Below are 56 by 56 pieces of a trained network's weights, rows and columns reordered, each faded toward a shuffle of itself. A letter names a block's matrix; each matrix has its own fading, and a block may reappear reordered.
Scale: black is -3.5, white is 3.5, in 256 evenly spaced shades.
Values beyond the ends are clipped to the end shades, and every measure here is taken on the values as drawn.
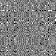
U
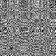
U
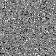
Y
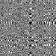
U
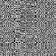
U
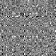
U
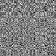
U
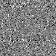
Y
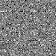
Y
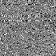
Y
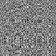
U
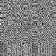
U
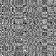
U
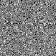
Y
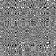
U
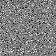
Y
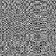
U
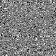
Y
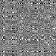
U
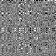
U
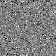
Y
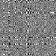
U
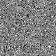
Y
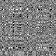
U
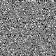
Y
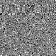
Y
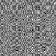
U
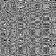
U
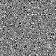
Y
